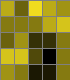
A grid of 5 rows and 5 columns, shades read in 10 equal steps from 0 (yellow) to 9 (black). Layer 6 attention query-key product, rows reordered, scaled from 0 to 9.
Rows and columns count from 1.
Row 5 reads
3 4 8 8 4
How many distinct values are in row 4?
4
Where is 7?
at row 3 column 3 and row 3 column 4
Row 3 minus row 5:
2 -1 -1 -1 0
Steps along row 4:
same up up down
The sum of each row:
12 15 26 21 27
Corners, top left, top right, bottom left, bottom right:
2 3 3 4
